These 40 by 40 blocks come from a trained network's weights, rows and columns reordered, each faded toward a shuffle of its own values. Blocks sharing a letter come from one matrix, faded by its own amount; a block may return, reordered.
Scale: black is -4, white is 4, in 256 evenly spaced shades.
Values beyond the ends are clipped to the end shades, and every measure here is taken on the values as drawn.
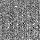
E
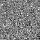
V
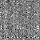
E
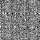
E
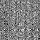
E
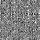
E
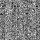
E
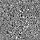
V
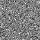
V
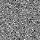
V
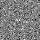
V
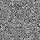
V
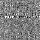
E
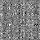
E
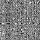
E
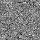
V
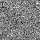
V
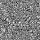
V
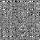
E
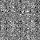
E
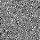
V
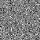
V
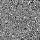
V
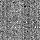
E
